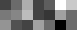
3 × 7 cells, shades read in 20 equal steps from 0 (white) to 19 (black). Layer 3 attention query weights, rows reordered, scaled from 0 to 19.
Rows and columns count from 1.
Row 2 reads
10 9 5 14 15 7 11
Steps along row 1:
down down up down down up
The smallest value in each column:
8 9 5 7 11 0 4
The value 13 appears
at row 3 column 2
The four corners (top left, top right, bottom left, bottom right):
14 4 8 11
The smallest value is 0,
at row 1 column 6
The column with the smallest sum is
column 3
